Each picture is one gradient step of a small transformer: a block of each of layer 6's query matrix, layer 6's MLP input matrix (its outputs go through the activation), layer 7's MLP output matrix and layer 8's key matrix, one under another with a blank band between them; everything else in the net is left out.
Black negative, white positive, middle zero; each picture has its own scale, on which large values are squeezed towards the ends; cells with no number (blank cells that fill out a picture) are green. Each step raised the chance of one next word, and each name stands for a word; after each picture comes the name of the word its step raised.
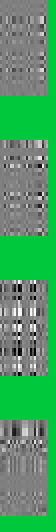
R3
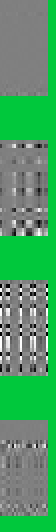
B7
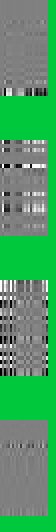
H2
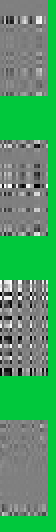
H2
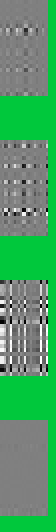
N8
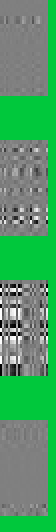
B7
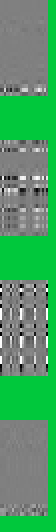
B7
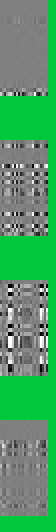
B7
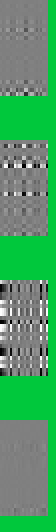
R3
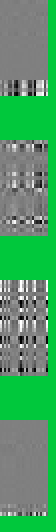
H2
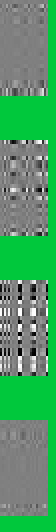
R3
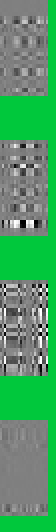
B7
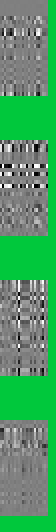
H2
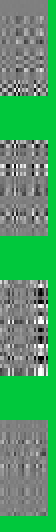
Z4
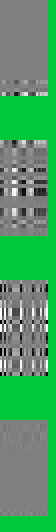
R3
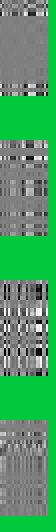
R3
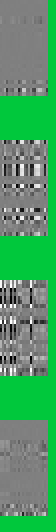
Z4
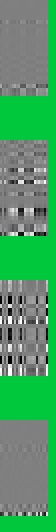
Z4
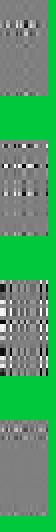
R3
